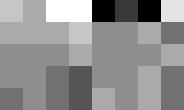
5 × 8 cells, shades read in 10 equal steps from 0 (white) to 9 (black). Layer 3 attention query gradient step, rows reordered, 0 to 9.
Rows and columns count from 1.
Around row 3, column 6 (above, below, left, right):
4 4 4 4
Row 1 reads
2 3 0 0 9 7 9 1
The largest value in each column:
5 4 5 6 9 7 9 5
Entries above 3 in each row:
3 3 6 7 6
